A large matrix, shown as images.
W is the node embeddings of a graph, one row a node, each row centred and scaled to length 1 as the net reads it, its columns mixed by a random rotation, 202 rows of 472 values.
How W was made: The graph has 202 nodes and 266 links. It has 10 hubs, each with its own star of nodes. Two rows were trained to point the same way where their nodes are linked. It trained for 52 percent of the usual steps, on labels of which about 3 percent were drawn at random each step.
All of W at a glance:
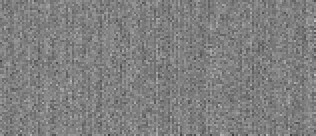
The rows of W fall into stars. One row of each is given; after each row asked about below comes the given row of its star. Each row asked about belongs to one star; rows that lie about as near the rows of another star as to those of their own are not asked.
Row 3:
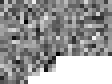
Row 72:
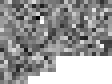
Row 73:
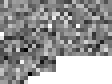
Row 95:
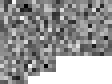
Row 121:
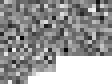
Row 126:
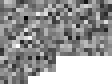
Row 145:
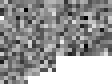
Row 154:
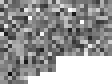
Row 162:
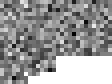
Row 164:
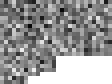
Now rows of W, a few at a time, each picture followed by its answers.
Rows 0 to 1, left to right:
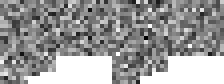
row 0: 126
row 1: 3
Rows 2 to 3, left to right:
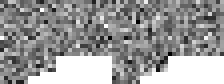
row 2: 73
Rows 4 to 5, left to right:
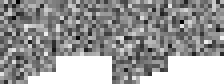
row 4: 126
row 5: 154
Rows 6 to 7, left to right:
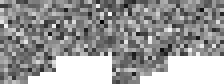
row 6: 72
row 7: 126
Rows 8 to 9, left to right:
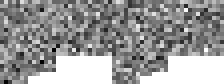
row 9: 126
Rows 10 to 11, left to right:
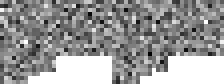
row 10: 95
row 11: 3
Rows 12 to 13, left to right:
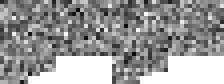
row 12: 121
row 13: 126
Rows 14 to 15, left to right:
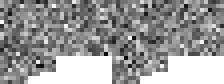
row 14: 73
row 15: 121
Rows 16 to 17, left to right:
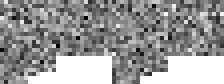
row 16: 126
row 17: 72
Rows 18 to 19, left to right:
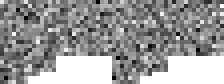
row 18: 126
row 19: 72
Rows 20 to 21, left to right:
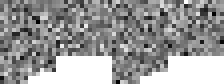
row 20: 3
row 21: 126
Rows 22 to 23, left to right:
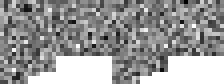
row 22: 95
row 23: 154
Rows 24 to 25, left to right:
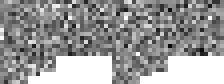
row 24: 73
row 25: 162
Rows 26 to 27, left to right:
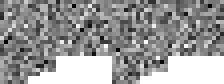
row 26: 73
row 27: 3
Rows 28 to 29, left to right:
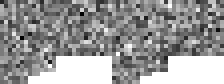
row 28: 121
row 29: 154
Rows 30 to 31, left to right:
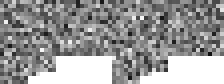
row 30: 95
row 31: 3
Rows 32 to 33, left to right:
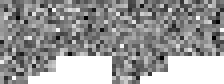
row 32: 126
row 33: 72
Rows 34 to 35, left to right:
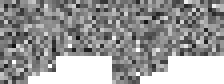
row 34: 95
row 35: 121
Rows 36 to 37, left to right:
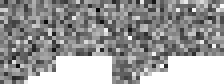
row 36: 95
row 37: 121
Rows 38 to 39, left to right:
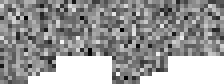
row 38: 162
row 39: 162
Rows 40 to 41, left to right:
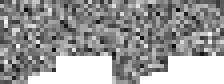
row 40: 95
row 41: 162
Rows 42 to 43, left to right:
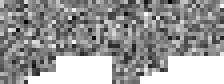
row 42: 154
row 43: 73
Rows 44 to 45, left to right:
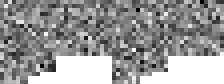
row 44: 72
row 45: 72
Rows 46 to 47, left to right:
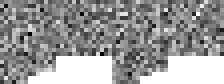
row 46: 121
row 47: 126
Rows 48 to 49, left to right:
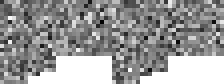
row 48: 72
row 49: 154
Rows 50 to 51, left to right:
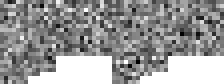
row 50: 154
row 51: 95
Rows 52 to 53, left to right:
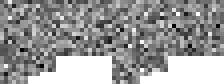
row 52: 73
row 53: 162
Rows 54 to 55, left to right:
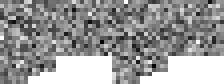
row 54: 73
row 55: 73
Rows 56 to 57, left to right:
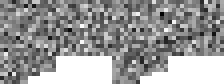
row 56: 154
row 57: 126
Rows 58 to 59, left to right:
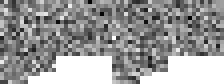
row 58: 126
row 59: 164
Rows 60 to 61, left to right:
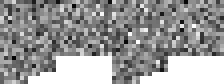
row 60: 72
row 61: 154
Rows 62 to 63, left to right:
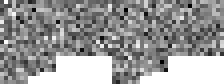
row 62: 164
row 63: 3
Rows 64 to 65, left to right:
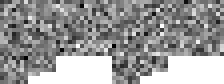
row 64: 3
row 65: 162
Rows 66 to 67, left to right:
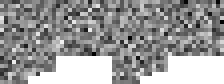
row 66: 145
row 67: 162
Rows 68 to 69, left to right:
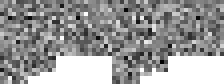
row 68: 164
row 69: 3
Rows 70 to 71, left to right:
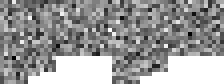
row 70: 3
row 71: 126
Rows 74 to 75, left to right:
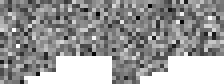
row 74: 145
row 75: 162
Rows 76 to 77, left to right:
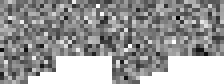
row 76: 72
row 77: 145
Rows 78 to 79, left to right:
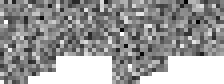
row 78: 154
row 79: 162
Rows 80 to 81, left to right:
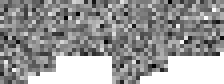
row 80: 145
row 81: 73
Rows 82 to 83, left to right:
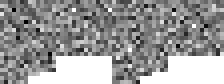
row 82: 3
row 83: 154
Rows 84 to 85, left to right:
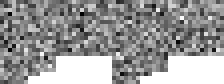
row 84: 121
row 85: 154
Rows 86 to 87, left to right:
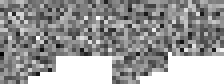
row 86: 162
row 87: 126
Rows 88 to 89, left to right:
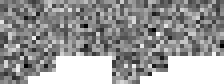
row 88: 145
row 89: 72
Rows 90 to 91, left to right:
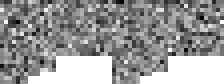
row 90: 95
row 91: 95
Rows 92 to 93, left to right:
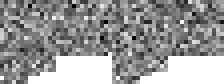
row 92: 73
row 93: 121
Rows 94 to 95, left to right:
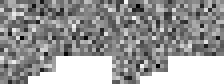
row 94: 121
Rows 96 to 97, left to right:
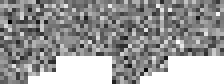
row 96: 3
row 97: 95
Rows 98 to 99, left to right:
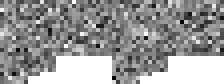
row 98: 72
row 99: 154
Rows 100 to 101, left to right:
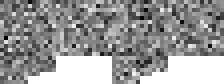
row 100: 164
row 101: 164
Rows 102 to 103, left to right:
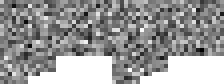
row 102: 154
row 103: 162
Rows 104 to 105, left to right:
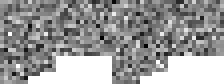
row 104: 72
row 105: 121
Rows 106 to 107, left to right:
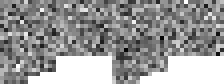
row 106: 73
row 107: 73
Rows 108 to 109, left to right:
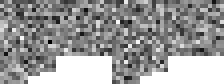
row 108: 164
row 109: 95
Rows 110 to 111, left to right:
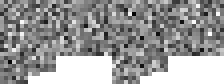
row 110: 145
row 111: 162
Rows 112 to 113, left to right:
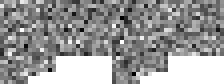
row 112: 162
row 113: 126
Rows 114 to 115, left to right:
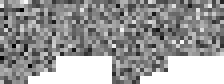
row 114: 162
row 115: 72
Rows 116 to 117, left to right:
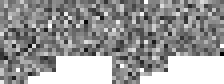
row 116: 162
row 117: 3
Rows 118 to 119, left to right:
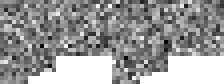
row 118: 72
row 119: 126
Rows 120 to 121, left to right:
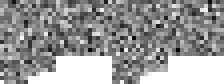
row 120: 154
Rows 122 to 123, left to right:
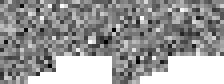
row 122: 72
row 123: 3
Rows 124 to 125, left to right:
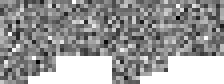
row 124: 145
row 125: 145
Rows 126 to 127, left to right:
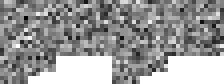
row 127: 73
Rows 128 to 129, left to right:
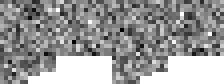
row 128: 145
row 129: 162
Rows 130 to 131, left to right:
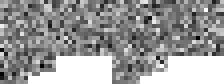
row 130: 72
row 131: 121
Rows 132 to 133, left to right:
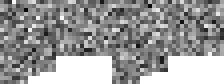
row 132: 95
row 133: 162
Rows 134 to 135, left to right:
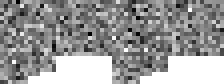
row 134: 95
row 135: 164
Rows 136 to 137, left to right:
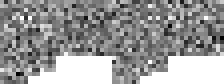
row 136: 3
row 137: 73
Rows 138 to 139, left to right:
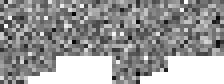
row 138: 73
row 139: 72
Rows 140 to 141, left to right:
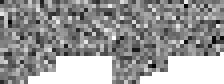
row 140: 121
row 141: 73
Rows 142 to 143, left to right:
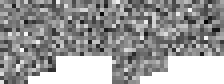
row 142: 154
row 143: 126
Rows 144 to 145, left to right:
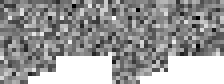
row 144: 73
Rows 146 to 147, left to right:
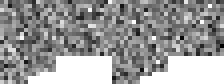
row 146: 164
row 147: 72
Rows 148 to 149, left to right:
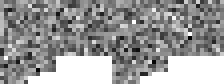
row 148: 154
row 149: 73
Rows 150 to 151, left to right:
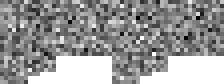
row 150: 145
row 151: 126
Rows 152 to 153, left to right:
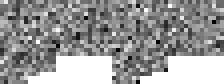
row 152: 126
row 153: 154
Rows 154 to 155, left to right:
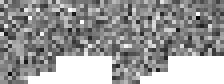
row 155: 126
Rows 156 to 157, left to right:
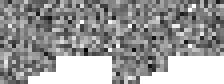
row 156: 145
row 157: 73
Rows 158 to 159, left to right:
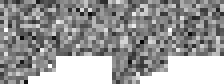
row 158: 121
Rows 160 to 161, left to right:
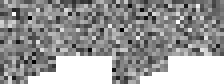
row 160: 164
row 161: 164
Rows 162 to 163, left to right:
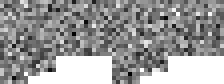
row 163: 3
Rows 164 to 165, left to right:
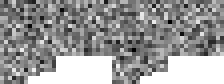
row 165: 73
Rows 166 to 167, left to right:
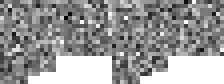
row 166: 145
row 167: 162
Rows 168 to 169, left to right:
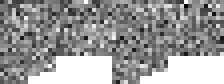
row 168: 121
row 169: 73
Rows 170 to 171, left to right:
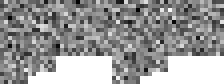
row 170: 3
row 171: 95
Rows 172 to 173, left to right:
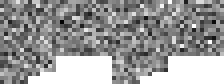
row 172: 95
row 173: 154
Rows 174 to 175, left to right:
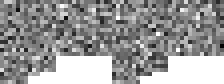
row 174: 72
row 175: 72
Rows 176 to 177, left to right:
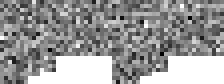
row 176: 3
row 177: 126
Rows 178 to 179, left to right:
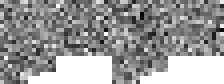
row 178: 154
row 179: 164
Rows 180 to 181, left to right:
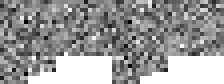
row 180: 3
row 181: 95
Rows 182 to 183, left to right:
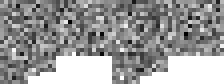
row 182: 164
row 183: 164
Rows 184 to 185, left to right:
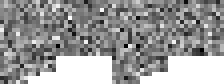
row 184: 154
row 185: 162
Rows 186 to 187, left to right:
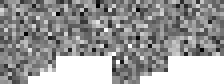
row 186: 121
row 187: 145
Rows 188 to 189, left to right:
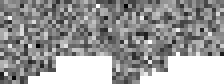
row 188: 72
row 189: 3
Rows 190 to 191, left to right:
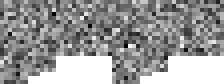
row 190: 126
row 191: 162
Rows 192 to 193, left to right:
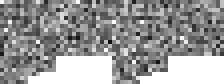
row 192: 126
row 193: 164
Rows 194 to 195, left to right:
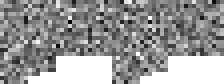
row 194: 154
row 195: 95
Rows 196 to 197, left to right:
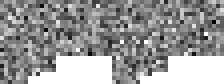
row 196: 72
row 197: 154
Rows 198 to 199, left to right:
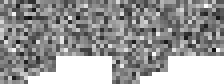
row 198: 164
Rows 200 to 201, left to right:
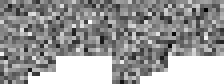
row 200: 72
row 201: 126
